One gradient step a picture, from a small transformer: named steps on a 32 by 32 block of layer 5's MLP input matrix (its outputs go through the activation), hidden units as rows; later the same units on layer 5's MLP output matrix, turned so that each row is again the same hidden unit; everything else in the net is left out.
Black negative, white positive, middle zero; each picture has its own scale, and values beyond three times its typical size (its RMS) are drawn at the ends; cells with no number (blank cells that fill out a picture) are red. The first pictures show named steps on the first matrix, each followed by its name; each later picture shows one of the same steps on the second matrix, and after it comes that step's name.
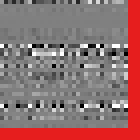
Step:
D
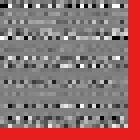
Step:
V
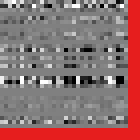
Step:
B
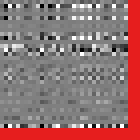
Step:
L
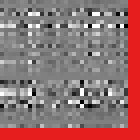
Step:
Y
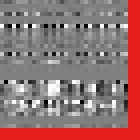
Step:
Y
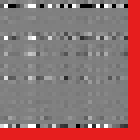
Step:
L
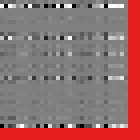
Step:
L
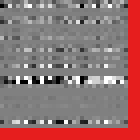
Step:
B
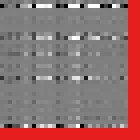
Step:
L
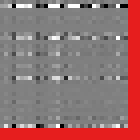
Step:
L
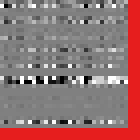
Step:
B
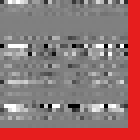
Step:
D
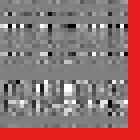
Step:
Y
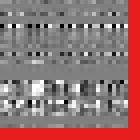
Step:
Y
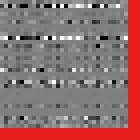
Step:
V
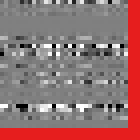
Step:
D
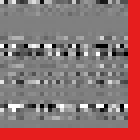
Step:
D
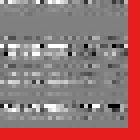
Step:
D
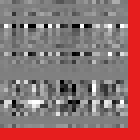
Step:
Y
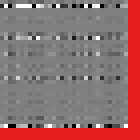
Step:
L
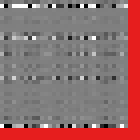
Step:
L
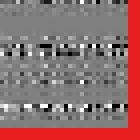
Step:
D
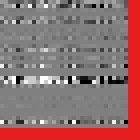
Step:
B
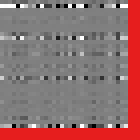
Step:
L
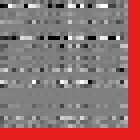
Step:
V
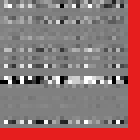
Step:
B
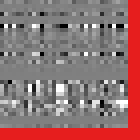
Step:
Y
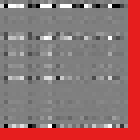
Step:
L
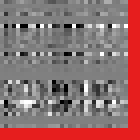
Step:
Y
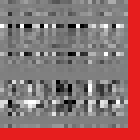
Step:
Y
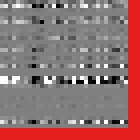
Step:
B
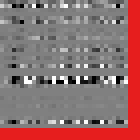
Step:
B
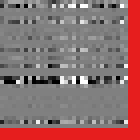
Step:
B
